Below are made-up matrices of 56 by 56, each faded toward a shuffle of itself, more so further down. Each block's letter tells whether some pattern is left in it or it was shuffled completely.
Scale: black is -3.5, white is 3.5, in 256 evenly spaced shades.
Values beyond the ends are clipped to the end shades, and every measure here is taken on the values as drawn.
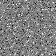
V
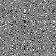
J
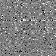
J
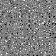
J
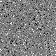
V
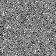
V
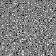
J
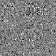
J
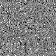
J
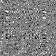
J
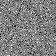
V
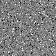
V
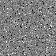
V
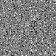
J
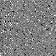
J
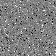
V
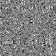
J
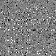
J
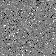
V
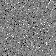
V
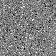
V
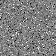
V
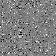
J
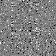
J
